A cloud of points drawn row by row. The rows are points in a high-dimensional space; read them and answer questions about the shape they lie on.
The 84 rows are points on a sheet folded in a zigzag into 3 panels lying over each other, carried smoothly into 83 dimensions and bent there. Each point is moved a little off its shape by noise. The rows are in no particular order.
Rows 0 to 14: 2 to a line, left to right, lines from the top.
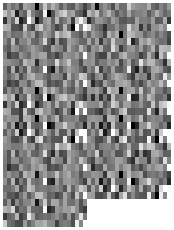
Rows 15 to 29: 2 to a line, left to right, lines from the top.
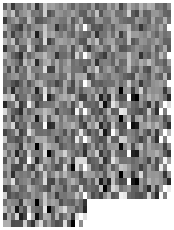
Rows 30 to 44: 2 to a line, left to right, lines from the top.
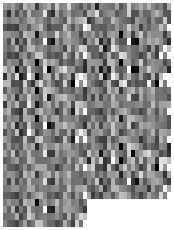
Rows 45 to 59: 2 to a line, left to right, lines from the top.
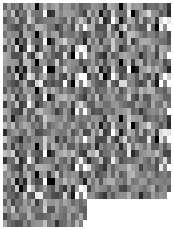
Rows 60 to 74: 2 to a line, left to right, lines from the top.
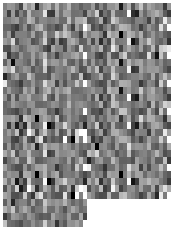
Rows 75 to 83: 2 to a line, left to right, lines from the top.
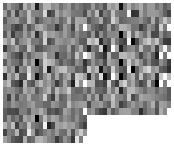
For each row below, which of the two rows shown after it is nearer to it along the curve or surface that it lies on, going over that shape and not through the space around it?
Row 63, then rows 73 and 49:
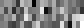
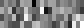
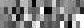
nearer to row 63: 49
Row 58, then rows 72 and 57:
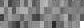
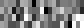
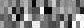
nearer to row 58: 72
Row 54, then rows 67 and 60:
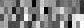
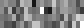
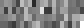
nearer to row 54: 60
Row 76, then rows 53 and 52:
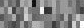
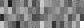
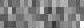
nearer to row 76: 52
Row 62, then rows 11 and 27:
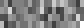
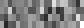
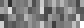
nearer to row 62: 11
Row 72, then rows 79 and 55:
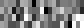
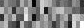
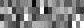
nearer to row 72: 79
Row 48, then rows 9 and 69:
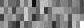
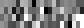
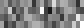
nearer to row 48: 9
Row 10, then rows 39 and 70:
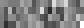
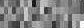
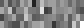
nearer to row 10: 70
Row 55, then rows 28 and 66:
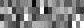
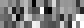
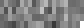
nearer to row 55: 28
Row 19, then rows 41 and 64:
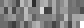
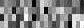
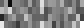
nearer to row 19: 41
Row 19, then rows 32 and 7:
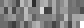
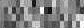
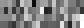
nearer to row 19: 7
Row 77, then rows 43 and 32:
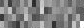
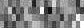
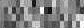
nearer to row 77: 32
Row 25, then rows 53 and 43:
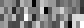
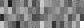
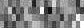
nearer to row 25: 53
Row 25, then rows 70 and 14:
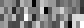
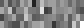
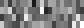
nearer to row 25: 70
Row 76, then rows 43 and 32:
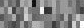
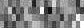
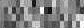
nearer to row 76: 32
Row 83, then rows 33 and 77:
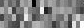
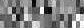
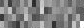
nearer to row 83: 77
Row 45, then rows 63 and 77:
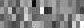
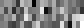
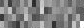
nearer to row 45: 77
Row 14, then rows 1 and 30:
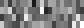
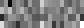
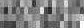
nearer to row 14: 1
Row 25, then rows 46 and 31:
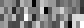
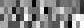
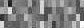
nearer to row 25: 46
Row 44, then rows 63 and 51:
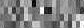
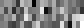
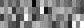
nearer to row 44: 51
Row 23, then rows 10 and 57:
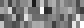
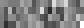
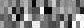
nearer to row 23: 57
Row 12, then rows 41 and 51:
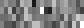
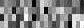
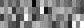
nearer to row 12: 51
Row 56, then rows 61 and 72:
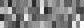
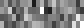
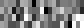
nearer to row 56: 61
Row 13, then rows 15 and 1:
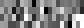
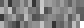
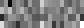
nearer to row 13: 15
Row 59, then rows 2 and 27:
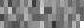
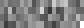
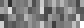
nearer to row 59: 2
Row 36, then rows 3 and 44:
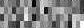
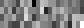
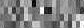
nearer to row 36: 3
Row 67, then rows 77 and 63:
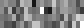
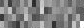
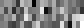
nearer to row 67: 77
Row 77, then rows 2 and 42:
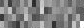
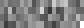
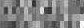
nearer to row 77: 2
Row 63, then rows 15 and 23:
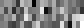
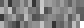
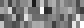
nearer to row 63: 15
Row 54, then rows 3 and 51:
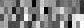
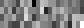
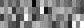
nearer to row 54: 3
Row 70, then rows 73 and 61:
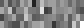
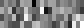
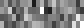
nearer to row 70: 73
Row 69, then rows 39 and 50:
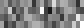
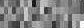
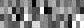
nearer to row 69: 50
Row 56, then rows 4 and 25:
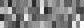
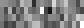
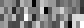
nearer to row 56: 4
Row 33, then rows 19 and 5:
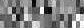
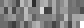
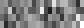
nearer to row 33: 5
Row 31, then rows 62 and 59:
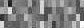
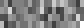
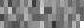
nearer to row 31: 62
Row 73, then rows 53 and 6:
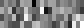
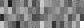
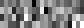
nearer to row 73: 6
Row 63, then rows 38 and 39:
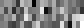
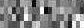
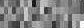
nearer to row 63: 39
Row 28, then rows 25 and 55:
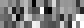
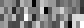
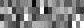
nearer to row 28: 55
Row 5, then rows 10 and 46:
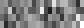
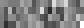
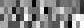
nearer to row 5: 10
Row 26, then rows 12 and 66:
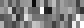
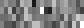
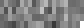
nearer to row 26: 12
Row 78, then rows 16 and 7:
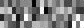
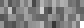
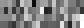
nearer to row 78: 16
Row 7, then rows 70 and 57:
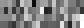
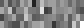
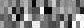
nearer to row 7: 70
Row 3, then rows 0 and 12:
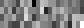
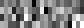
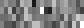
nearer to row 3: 0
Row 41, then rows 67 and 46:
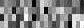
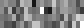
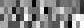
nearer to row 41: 46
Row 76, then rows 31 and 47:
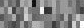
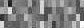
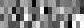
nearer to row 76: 47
